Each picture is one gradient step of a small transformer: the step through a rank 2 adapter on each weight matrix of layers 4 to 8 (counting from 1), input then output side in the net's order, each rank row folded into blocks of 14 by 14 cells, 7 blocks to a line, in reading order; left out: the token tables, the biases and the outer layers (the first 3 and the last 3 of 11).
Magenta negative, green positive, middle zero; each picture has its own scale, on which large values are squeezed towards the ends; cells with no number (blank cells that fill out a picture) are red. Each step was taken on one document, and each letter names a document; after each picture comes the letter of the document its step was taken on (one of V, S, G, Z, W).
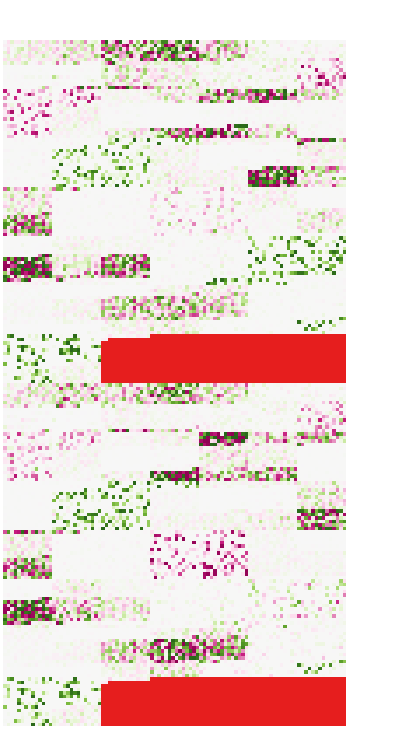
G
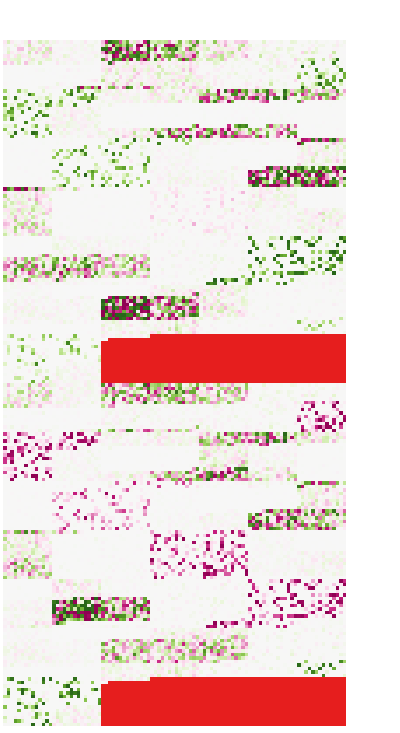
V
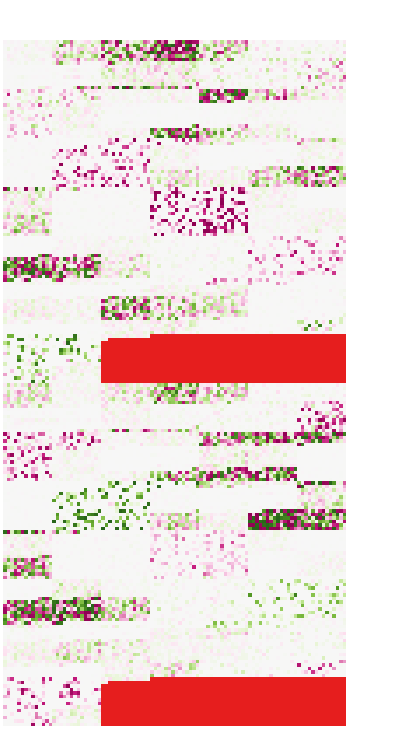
G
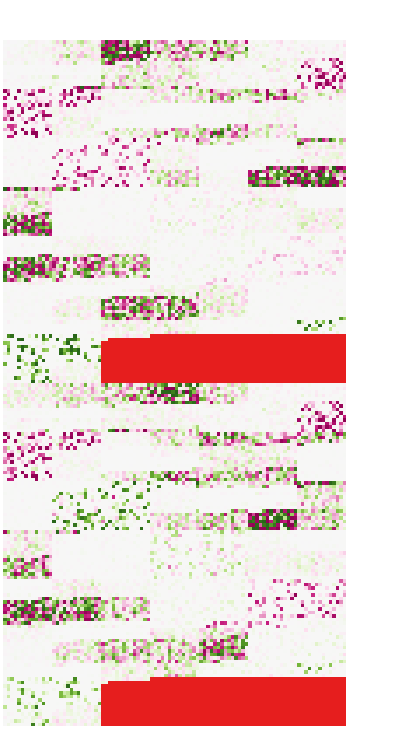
G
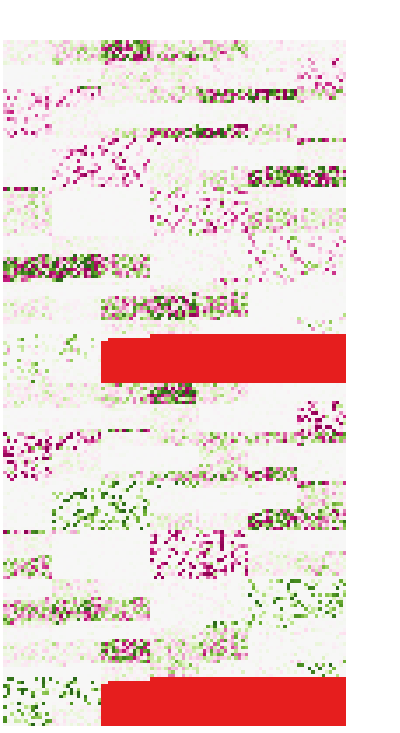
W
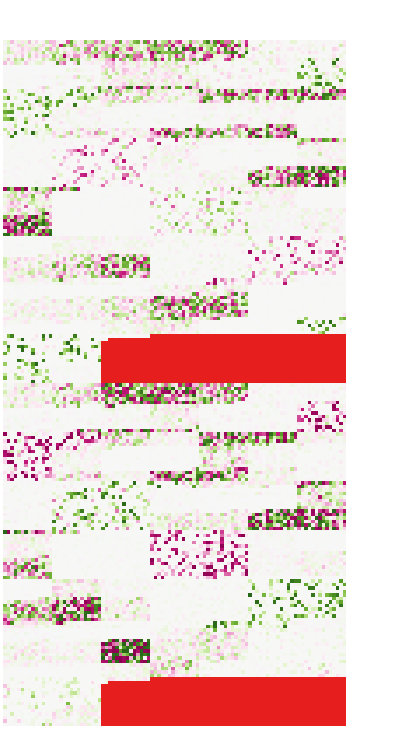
W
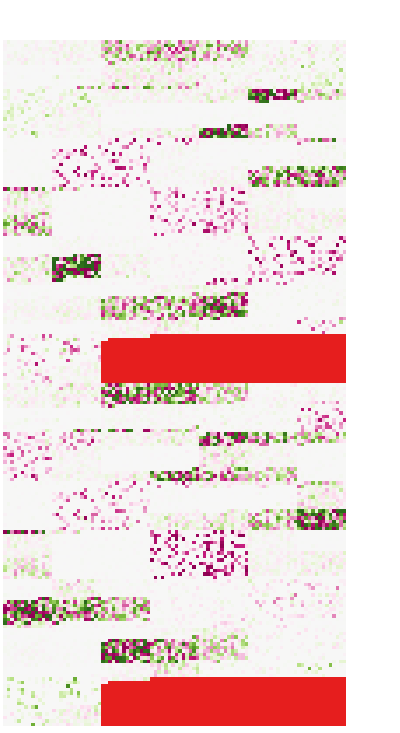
V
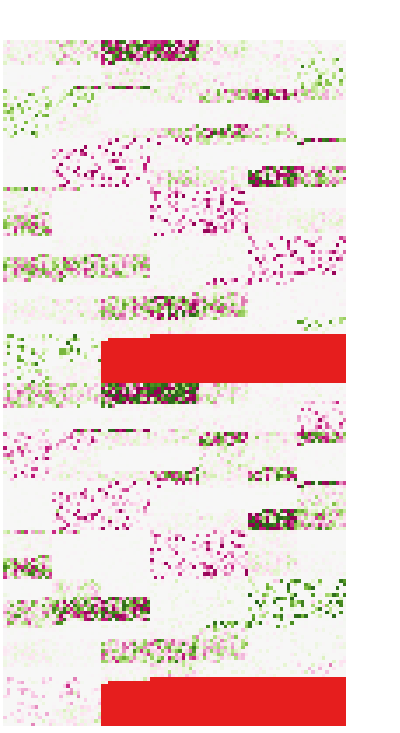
V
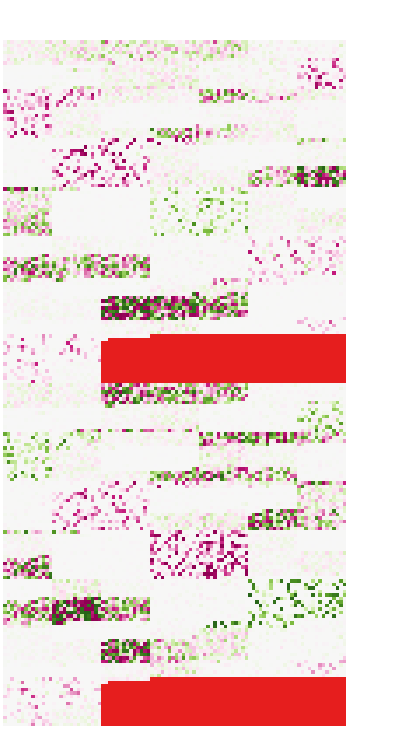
W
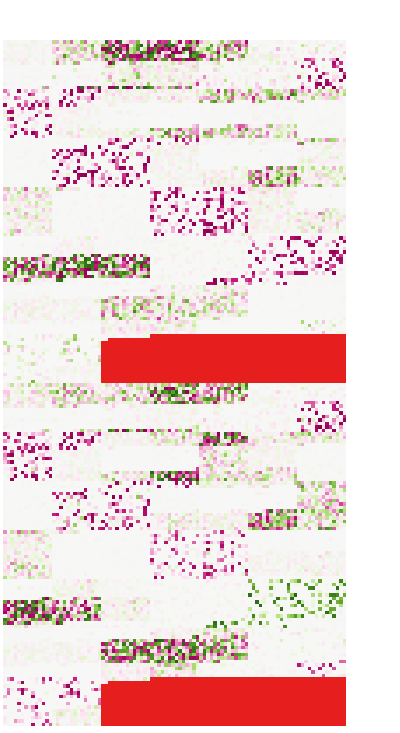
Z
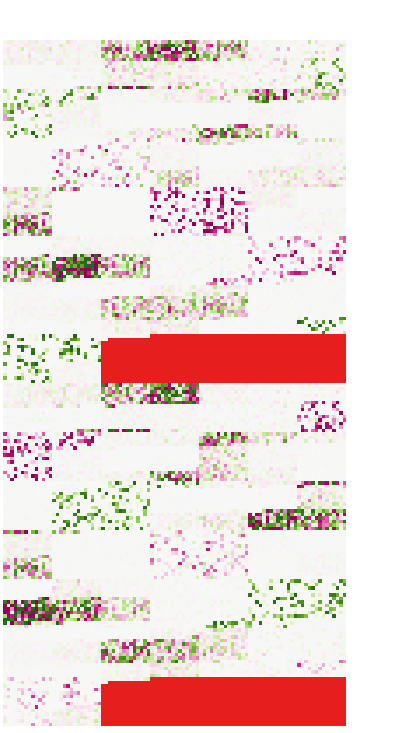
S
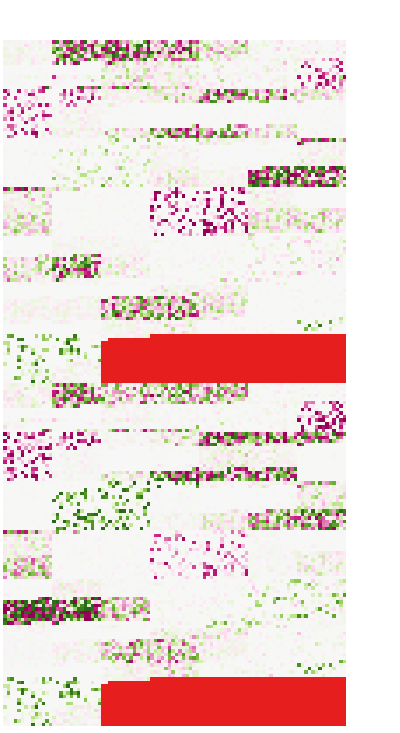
G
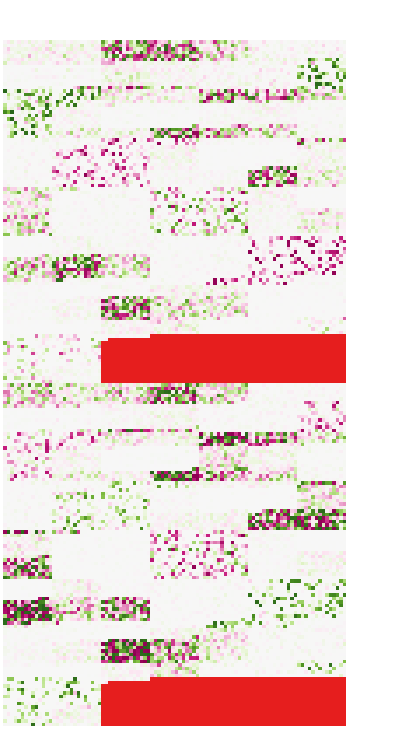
Z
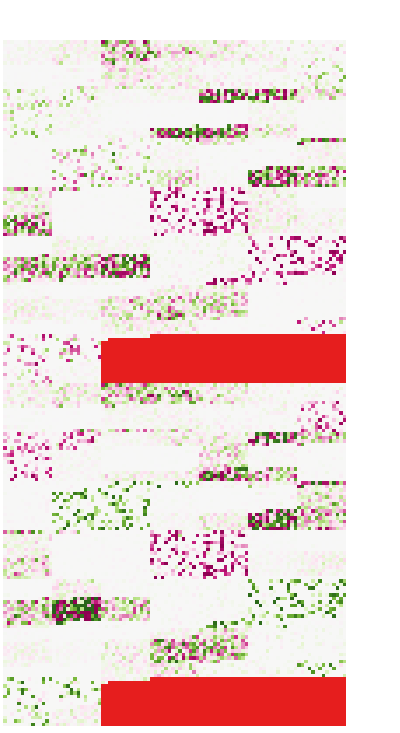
S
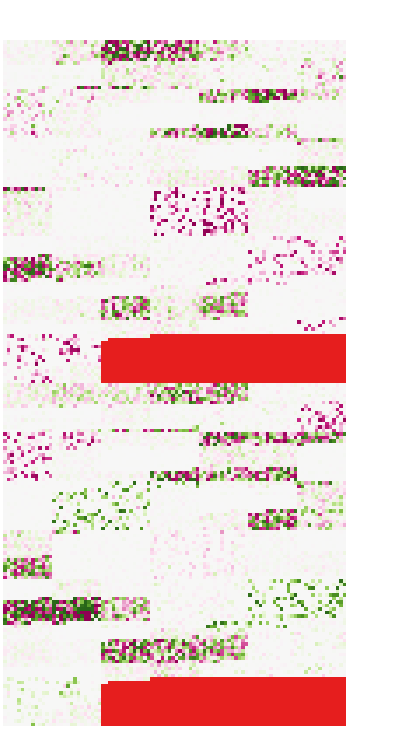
G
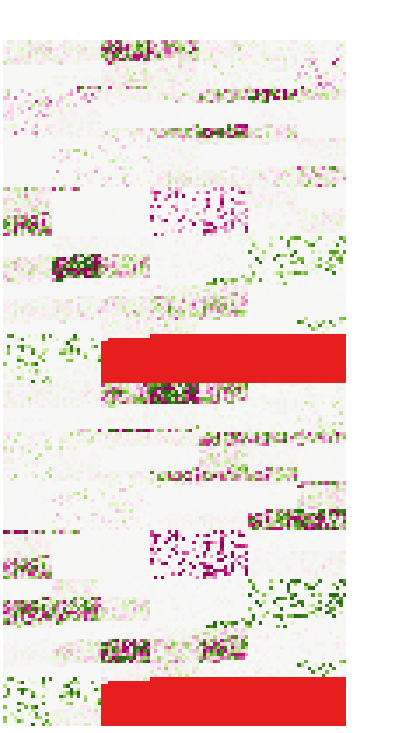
V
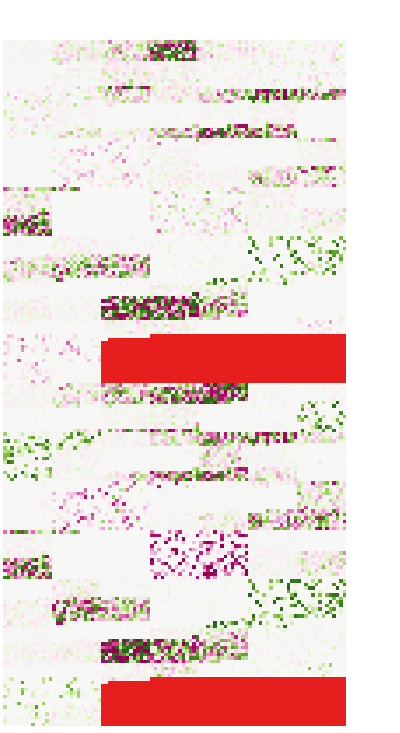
W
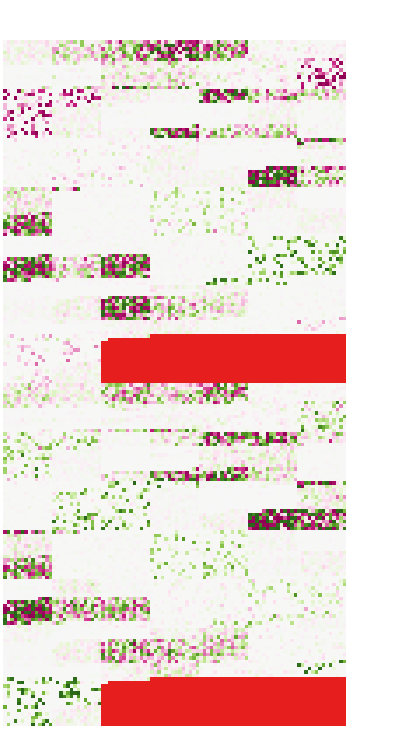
G
